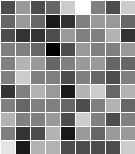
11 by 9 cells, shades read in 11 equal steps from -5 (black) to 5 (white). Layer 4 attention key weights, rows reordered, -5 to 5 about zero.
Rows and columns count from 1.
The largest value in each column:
4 3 2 2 3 5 3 2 3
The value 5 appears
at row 1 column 6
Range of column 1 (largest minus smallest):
7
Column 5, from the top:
3 -3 1 -2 0 -2 -4 -1 -2 -4 -2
